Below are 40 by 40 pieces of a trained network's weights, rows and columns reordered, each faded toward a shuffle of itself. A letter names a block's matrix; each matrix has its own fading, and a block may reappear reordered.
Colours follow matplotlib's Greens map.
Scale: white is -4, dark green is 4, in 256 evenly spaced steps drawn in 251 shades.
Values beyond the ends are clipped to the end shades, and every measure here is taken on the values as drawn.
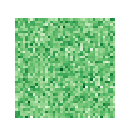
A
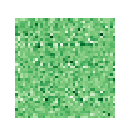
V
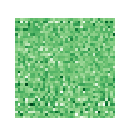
V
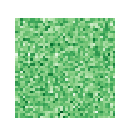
A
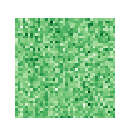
A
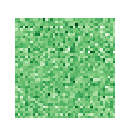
V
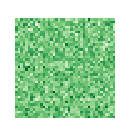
A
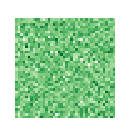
A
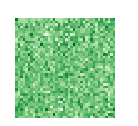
A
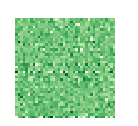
V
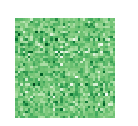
V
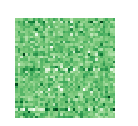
V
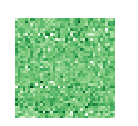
V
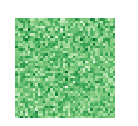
A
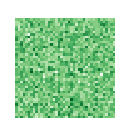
A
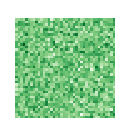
A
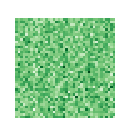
A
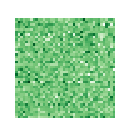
V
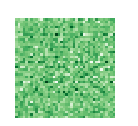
V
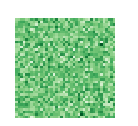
A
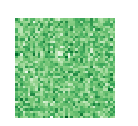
A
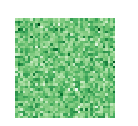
A
